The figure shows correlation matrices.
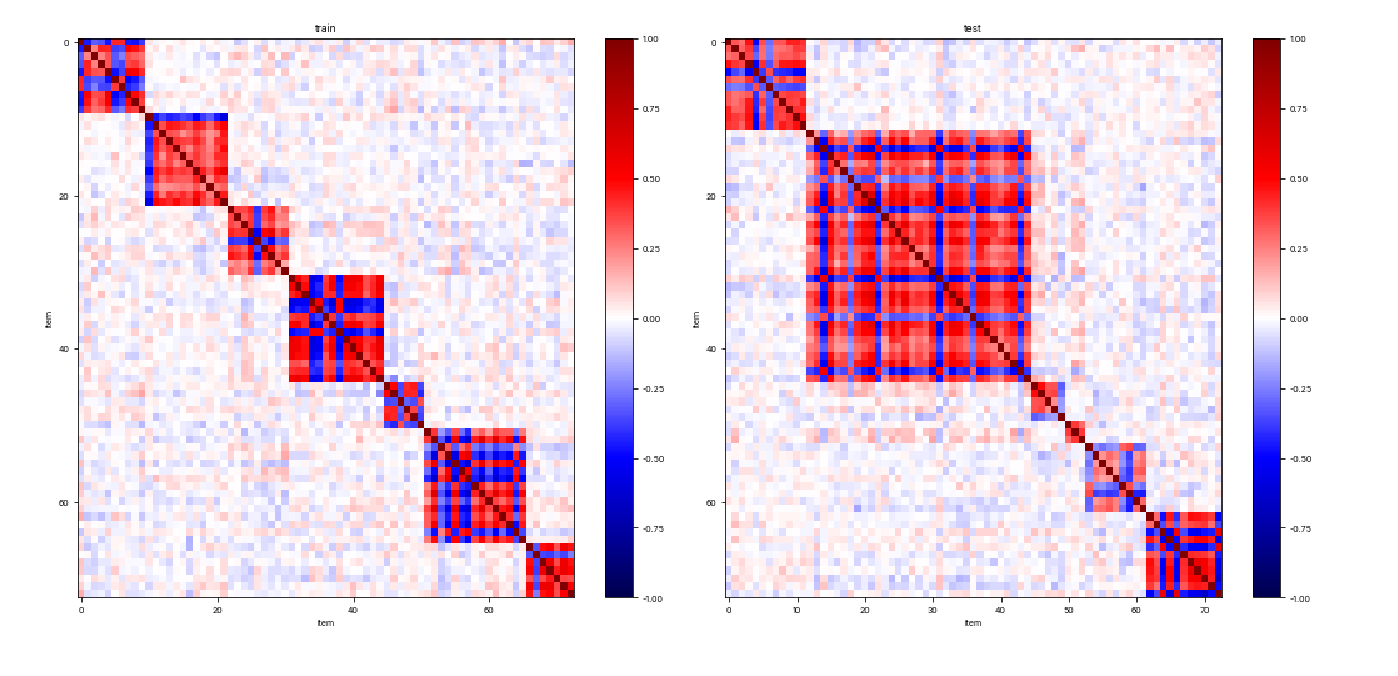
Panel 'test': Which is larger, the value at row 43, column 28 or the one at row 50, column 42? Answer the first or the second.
the second
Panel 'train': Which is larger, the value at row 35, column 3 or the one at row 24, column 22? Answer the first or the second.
the second
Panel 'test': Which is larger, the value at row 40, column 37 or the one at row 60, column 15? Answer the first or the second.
the first
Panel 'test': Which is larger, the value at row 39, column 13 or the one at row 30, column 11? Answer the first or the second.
the first
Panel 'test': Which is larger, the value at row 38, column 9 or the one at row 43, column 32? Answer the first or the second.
the first
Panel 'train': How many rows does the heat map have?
73
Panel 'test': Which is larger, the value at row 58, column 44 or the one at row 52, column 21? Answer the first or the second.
the second
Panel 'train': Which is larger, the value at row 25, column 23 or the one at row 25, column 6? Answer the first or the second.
the first
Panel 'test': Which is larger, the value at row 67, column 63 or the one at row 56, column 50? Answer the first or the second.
the first
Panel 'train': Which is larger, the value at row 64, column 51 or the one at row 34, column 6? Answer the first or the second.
the second
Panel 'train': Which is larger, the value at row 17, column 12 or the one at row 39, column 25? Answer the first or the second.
the first
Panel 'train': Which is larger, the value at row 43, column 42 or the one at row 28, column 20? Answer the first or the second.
the first
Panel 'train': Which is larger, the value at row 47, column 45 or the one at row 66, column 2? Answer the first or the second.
the second
